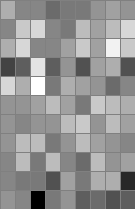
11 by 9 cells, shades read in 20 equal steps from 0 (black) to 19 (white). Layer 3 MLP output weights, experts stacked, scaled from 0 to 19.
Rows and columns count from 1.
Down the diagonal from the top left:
13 15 10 7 13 9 11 11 12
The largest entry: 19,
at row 5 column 3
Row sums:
93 116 121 84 111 111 109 106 102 84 69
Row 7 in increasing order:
10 11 11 11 11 12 14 14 15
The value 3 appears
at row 10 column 9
